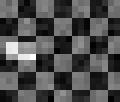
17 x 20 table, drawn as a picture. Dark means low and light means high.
The field is checkered. The middle left is the ninth with the highest average. On average the colour sits 30% of the way up the scale. In the middle left lies a patch that is higher than the rest. The halves do not mirror each other.
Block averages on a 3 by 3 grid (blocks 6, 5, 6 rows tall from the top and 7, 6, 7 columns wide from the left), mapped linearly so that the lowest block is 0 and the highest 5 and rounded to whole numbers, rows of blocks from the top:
0 0 0 | 5 0 0 | 0 0 0
